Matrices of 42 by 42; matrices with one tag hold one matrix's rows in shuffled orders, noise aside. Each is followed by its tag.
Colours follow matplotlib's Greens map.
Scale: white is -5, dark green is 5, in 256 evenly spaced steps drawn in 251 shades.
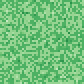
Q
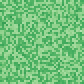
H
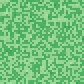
Q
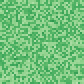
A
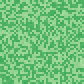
A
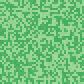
H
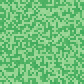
H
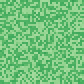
A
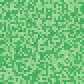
H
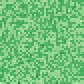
A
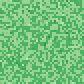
Q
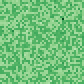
Q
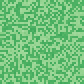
A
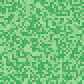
Q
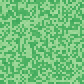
Q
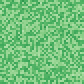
A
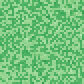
Q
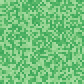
Q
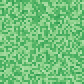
Q
